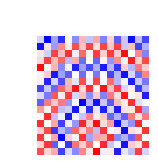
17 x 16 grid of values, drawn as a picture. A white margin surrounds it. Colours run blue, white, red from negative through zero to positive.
Slope: none. Ninth with the highest average: bottom middle. Rings: centred on the bottom middle.
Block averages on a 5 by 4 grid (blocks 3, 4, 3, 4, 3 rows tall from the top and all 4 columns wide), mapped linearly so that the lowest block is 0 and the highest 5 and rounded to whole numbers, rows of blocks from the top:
0550
2002
2332
3113
3342
